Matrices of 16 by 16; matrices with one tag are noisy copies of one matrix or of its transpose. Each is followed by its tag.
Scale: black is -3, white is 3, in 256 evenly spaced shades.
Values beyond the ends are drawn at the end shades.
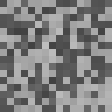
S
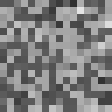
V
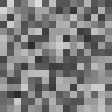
S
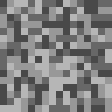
V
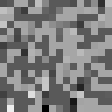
V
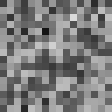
S
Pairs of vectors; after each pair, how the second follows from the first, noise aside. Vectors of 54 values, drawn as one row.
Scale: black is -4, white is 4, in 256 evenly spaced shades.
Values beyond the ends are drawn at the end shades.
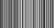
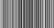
negated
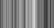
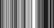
scaled up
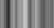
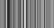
sign-scrambled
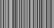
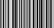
scaled up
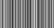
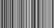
sign-scrambled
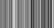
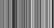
negated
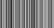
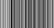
sign-scrambled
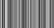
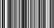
scaled up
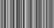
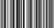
scaled up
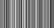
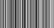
negated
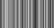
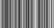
negated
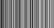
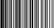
scaled up
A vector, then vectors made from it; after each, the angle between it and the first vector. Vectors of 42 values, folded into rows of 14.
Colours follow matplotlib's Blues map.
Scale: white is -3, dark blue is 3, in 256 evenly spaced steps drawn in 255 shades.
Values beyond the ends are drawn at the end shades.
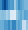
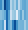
partly aligned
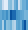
nearly opposite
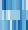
partly aligned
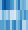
nearly parallel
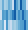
partly opposed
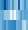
nearly parallel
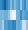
nearly parallel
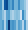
partly aligned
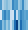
orthogonal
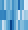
orthogonal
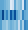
partly opposed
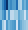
partly aligned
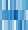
partly opposed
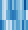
partly opposed
